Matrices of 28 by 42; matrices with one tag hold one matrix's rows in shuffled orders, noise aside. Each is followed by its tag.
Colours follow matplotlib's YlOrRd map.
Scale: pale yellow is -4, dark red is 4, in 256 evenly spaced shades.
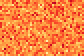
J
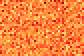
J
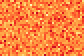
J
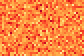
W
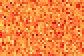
J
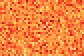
W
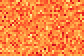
J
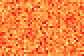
W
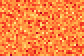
W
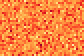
W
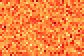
J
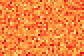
W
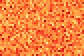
J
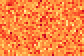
W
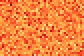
W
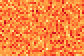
J
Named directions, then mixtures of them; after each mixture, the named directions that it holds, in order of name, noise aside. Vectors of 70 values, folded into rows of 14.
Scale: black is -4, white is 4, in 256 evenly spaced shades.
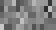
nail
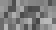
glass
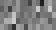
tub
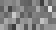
glass, nail, tub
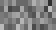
glass, nail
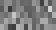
glass, nail, tub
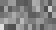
nail, tub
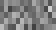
glass, nail, tub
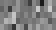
tub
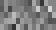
nail, tub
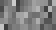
glass, nail
